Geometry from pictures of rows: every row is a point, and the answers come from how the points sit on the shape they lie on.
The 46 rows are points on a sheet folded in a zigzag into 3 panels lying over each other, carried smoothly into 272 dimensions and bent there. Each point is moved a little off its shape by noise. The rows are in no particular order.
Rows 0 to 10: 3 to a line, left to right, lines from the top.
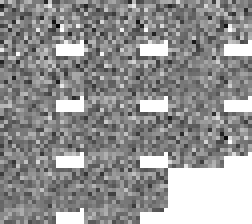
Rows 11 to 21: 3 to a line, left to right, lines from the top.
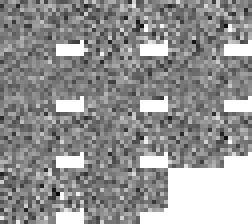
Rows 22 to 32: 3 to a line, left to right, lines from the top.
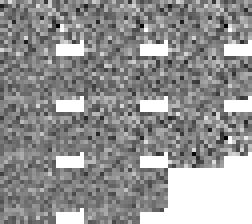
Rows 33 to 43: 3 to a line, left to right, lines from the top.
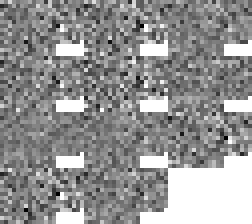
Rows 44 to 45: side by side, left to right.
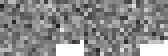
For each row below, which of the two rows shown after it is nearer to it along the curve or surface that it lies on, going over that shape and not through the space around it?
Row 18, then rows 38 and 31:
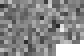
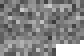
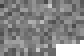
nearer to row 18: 31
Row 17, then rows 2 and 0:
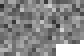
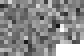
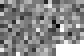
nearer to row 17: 0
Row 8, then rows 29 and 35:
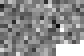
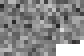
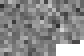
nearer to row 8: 29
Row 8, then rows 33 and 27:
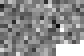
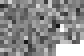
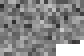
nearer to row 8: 27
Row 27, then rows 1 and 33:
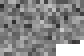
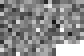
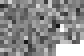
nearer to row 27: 1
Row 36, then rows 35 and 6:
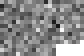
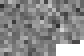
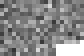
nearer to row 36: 35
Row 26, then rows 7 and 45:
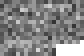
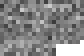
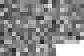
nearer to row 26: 7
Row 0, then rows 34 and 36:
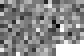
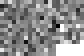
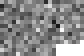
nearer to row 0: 36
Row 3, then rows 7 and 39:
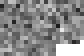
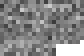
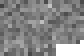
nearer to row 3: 7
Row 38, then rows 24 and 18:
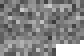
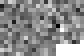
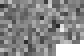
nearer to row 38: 24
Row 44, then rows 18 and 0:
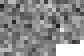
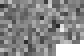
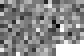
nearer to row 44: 0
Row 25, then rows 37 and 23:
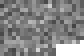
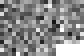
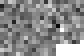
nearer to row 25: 37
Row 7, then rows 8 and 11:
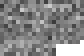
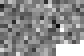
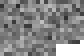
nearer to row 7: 11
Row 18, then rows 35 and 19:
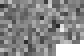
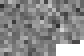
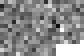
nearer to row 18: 35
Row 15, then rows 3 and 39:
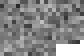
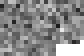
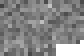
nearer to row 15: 3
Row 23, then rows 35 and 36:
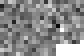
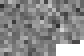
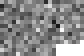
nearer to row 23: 36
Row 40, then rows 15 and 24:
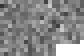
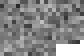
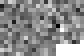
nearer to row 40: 15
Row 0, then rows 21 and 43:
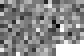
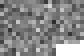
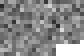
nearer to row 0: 43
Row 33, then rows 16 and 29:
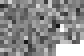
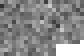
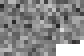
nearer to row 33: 16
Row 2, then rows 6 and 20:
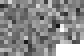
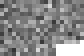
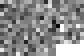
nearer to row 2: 20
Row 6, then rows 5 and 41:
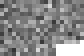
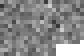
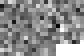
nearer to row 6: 5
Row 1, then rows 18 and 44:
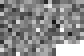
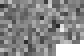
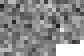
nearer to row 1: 44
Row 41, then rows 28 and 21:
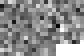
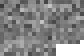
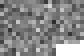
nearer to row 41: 28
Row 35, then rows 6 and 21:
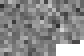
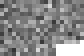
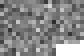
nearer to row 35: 21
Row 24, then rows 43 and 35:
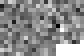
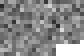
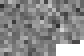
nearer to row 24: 43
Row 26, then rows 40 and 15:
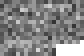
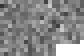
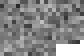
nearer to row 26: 15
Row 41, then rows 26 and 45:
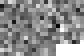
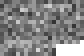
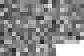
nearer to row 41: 26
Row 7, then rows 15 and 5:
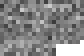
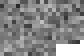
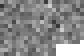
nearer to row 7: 15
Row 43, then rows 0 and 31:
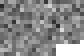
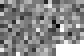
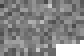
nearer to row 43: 0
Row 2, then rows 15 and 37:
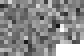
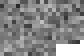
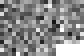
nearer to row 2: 37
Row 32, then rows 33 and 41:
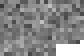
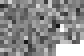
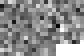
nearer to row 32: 41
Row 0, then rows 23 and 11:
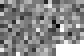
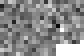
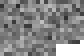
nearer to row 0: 23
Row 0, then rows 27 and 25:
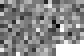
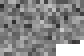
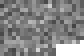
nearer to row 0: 27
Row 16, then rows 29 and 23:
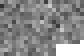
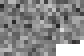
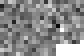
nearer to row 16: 29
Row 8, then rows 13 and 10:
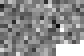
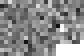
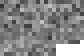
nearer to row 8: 10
